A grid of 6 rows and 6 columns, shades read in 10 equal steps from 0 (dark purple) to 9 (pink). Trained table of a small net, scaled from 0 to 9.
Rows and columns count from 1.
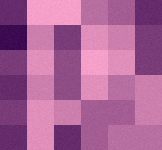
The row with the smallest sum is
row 2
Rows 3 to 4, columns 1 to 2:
3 8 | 2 7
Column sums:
12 47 29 41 37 28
